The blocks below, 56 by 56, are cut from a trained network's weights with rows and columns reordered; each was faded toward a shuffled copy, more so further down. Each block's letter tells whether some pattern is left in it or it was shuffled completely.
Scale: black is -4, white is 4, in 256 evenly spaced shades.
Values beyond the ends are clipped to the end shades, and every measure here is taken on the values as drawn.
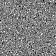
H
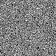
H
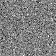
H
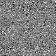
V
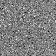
H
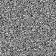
V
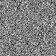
V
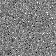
H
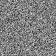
H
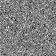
H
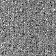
V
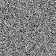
H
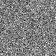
H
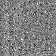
V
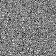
V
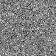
H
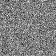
H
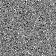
H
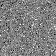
H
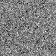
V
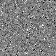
H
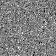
H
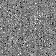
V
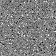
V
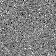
H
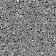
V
